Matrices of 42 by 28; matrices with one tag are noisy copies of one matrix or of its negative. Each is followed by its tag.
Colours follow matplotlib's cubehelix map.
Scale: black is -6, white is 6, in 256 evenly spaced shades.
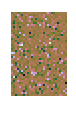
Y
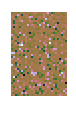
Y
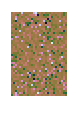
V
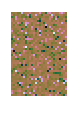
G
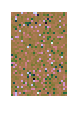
V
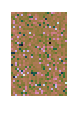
Y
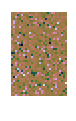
Y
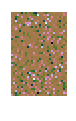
V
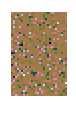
Y
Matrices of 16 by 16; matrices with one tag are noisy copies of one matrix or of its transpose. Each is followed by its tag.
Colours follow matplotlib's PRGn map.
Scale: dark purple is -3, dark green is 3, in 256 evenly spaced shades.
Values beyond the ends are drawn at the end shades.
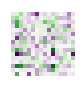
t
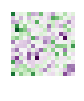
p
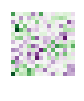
p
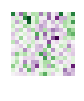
p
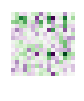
t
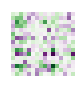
t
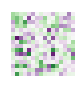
t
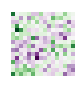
p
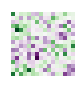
p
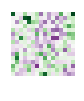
p
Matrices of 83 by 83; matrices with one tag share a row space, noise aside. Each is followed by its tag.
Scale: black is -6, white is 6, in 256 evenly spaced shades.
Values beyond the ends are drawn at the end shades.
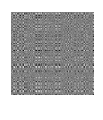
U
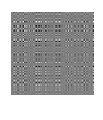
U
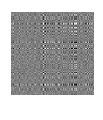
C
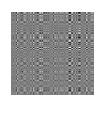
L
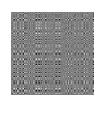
U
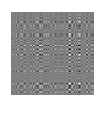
L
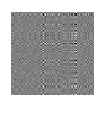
C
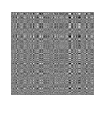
L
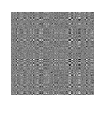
L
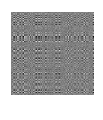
U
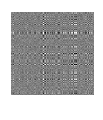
C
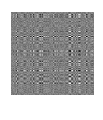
L
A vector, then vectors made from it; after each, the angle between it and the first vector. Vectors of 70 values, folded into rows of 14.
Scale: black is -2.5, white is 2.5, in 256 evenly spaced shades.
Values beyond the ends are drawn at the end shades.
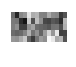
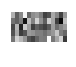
partly aligned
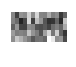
nearly parallel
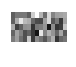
orthogonal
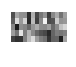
partly opposed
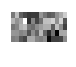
nearly opposite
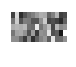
orthogonal
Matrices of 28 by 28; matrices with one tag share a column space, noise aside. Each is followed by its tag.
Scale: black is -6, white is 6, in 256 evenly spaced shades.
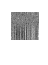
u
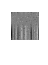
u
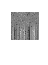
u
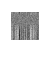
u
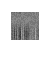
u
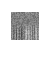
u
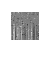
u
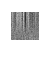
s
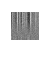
s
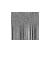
u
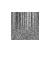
s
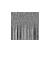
u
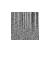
s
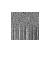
u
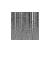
s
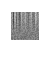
s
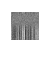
u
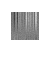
s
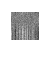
u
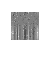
u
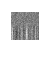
u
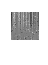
s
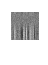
u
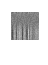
u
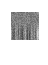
u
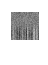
u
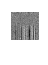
u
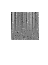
s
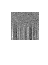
u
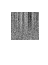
s
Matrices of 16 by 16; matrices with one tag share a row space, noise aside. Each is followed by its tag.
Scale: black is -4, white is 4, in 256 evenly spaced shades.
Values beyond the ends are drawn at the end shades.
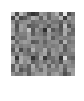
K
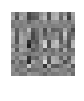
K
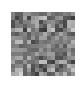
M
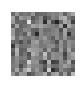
K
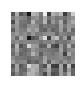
K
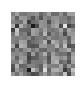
K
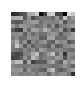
M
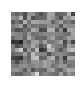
M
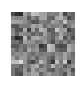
M
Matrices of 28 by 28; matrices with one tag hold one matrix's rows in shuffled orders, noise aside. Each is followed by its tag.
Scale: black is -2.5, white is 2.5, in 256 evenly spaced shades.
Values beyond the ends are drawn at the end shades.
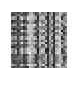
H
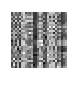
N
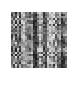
N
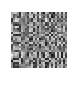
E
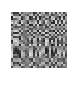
E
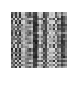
N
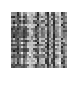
H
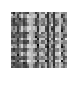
H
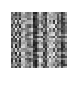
N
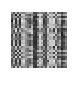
N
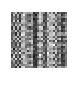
N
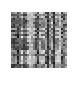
H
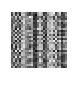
N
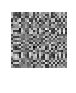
E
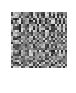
E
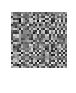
E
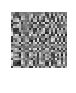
E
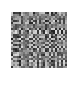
E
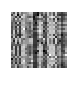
N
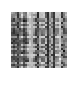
H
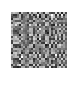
E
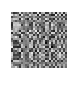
E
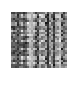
H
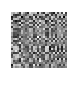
E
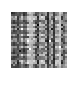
H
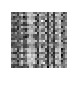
H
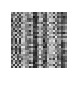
N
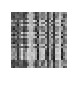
H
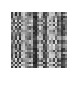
N
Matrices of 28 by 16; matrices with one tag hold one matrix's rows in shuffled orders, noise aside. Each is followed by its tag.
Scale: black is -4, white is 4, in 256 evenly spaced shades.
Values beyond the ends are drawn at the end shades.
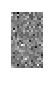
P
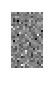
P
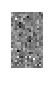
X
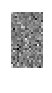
P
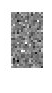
P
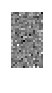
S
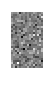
S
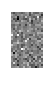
P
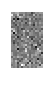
P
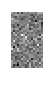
P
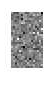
S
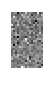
P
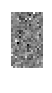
X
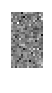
S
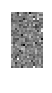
S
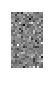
S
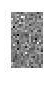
P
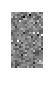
S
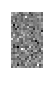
P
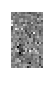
X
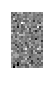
P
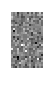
P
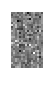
X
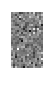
S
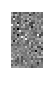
P
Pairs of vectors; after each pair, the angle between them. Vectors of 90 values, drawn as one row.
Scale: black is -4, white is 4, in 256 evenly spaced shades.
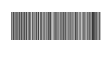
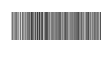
partly opposed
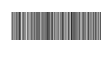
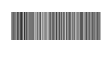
partly opposed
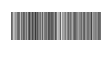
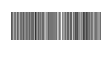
partly aligned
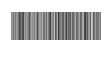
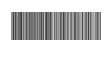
orthogonal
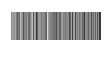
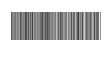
partly opposed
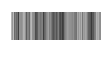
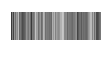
nearly opposite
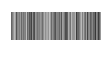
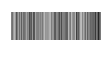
nearly parallel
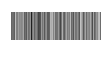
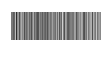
partly aligned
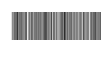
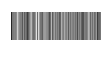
partly opposed
